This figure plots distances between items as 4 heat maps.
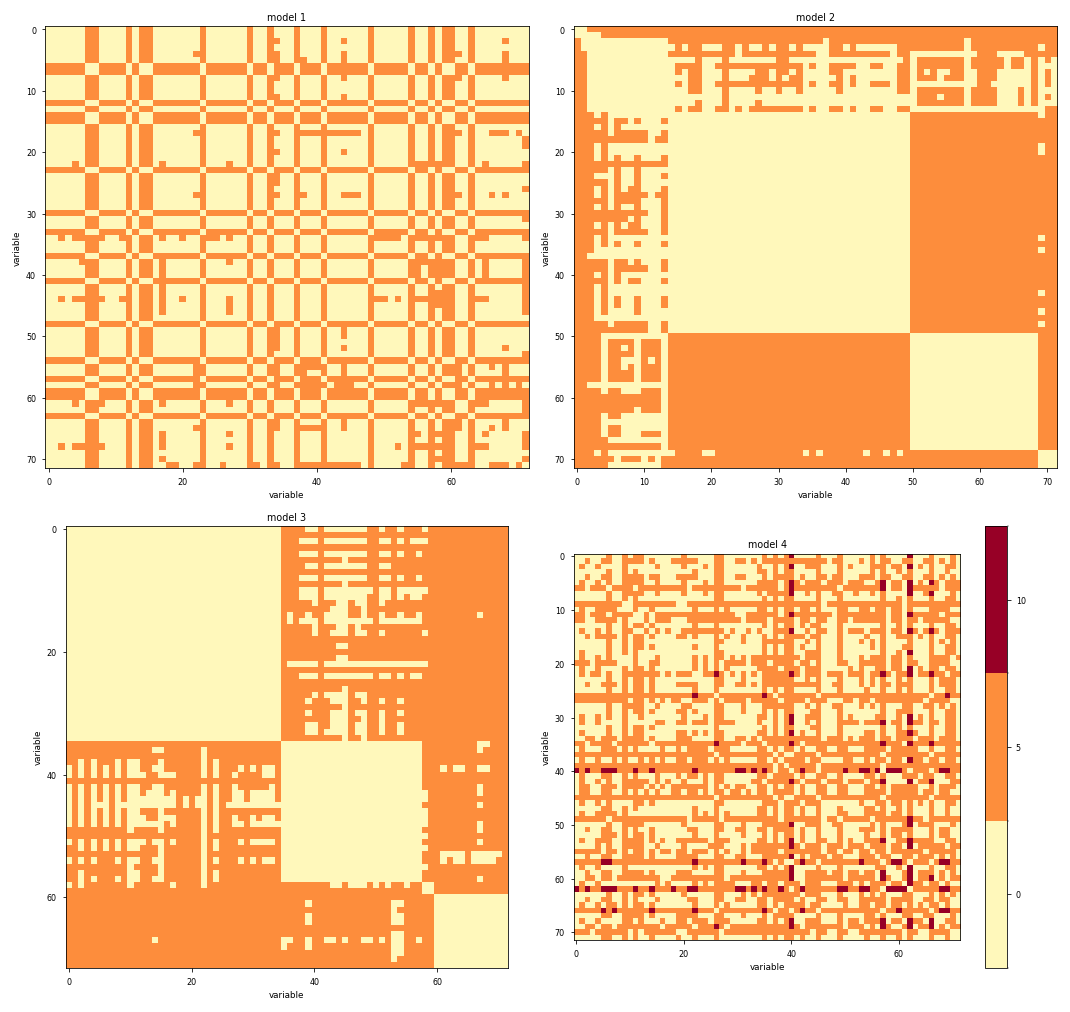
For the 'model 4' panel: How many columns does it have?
72
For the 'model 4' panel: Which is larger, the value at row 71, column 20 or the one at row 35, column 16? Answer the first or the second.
the second
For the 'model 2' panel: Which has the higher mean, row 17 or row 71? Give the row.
71
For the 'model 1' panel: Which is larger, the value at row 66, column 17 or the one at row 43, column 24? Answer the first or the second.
the first
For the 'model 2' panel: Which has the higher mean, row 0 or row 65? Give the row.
0
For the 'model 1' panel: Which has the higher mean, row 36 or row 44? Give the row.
44
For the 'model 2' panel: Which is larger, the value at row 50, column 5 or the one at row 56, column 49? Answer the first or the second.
the second
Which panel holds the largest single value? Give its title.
model 4
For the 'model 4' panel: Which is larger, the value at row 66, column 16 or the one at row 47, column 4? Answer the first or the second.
the first
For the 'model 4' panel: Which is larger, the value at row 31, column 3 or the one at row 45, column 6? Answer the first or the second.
the second
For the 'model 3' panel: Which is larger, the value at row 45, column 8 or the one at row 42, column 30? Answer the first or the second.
the second
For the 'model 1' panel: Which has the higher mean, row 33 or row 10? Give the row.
33
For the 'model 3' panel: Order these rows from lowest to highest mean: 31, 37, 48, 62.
48, 31, 37, 62
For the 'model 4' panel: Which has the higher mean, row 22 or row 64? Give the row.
22
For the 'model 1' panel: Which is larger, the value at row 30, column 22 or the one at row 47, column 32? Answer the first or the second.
the first
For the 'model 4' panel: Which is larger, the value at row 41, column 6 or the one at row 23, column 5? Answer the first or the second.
the first
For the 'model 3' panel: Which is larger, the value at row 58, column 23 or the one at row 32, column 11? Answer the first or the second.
the first
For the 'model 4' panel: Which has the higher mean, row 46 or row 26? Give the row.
26
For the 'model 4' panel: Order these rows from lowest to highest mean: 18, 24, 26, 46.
18, 46, 24, 26
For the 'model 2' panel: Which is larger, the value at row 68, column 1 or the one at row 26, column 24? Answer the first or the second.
the first
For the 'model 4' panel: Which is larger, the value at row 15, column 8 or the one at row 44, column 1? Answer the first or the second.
the second
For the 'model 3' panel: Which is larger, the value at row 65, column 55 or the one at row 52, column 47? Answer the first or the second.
the first
